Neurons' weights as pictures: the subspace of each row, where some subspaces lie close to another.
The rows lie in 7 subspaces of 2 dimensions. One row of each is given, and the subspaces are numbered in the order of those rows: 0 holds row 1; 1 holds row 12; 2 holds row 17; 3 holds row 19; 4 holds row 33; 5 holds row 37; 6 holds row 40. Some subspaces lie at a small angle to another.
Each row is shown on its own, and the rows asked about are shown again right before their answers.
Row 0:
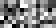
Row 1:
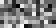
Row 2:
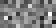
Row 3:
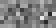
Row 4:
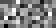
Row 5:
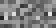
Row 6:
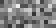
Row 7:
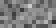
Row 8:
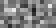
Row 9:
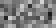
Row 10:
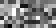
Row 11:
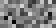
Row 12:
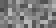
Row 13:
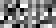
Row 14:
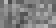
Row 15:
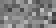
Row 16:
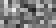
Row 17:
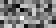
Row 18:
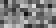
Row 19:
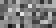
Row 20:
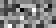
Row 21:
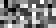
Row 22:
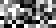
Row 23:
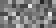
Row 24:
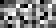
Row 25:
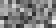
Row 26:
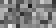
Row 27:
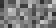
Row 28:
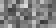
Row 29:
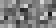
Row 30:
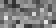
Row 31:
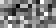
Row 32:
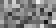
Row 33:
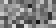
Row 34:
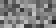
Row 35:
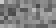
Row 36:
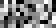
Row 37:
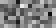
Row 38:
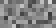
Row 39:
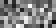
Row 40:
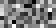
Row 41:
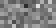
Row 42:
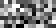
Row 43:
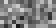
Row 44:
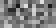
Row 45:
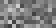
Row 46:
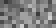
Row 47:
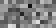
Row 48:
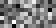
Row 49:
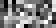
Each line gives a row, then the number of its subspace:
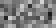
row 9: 5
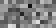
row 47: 3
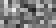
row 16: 1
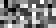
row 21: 3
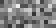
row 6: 0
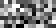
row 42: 2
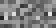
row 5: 5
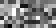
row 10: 5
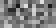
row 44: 1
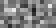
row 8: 1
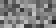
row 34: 2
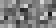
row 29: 2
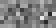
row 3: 2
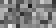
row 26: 3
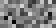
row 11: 6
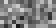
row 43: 4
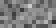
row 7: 5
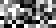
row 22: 4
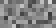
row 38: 6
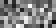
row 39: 2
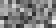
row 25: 2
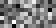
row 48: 6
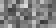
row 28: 1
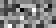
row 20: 2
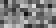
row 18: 3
